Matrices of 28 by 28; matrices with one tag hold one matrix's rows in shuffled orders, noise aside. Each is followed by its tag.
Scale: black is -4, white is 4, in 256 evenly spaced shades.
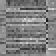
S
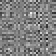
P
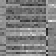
S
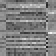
S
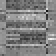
S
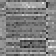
S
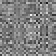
P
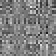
P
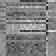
S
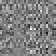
P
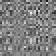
P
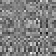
P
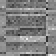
S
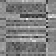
S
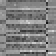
S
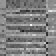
S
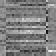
S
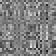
P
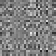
P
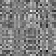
P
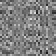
P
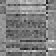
S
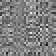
P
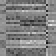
S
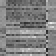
S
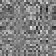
P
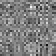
P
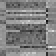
S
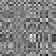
P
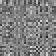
P
